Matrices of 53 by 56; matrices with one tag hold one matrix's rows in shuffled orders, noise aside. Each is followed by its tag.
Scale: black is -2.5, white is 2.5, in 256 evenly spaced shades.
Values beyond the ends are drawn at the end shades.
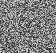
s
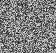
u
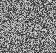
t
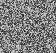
t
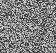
t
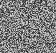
s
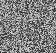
t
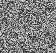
s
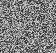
t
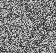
t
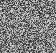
s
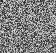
u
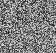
u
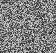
t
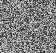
t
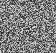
s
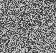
s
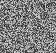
u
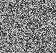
t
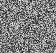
s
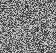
t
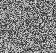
t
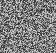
u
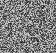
t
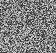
t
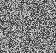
t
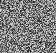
s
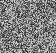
u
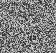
s
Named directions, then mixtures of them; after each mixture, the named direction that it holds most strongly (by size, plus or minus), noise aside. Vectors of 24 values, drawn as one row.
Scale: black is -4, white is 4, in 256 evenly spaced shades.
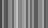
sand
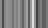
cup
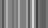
cup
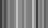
sand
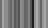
cup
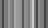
cup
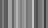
sand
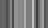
sand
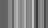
sand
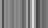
cup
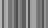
sand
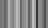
cup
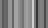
cup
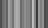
sand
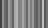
sand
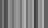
sand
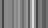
cup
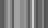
cup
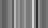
cup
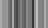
sand
